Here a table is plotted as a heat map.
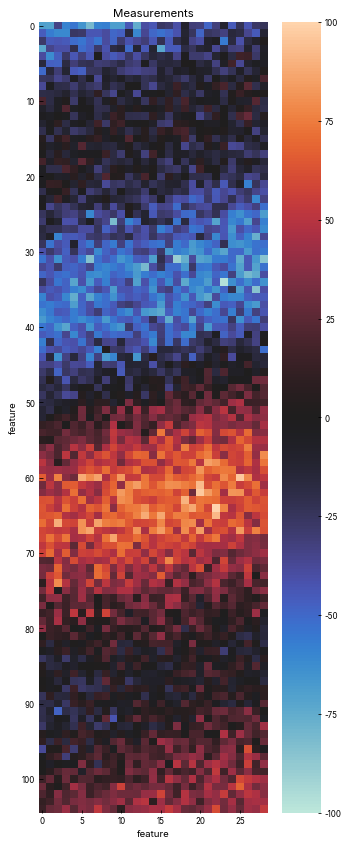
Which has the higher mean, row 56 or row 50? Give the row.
56
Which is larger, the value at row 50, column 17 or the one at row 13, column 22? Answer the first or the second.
the first
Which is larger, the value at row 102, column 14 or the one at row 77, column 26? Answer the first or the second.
the first
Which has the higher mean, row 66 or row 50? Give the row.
66
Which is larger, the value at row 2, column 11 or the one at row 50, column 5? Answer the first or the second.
the second
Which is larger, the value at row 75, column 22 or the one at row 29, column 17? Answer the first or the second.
the first
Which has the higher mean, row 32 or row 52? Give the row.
52
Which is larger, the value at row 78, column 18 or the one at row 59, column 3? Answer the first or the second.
the second
